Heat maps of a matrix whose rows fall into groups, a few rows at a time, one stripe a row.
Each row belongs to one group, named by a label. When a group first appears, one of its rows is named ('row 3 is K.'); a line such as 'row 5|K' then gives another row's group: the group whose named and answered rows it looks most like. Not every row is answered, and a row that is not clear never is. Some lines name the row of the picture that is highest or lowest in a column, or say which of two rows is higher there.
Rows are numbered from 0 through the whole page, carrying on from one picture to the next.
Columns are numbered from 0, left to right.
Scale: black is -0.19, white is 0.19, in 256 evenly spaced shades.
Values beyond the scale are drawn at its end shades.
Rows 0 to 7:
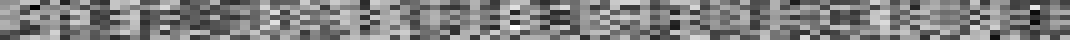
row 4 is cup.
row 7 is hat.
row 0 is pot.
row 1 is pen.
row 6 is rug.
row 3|pot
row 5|pen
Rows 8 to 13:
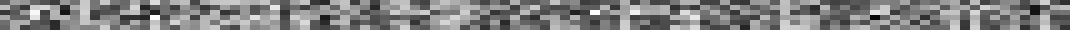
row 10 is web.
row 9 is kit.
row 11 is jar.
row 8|jar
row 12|jar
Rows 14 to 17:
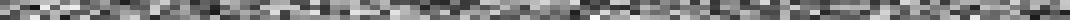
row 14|hat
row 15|pen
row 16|rug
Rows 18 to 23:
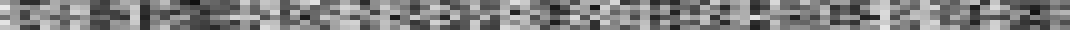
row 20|cup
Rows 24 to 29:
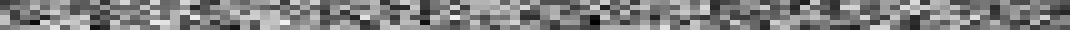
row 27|jar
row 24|rug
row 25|hat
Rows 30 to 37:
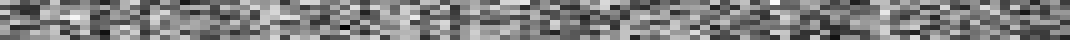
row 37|rug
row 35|rug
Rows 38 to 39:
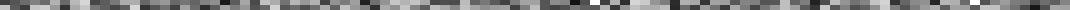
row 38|web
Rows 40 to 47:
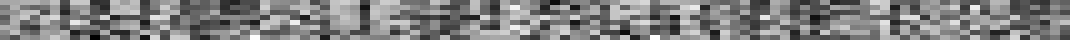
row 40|pot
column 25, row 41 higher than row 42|No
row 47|rug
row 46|hat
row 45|pen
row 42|pot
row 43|hat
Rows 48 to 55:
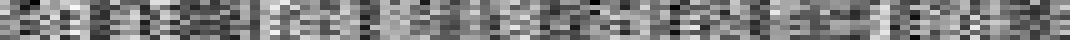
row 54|cup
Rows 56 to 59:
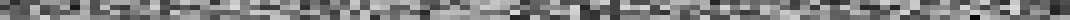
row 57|hat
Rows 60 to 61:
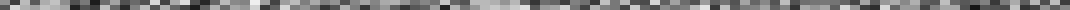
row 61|hat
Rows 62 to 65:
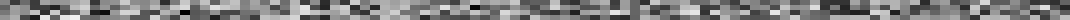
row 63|jar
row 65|pen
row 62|rug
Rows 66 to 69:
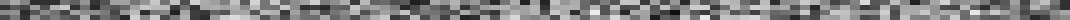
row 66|jar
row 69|hat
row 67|hat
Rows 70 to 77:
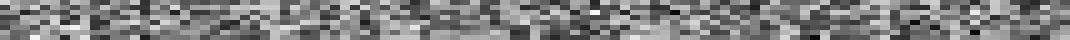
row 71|jar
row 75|web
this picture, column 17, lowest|72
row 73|hat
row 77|kit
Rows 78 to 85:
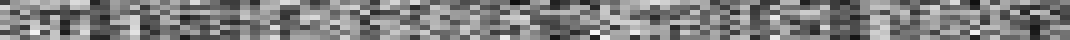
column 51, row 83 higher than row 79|No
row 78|web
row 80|jar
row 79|pot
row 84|web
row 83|kit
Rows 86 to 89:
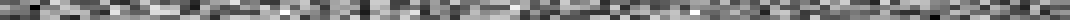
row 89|rug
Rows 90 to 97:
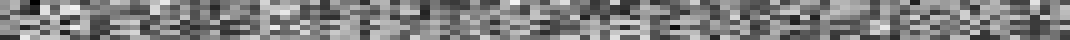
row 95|cup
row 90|pen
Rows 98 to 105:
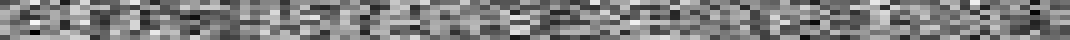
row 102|kit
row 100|cup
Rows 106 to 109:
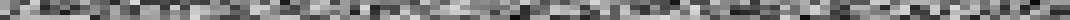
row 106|cup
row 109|web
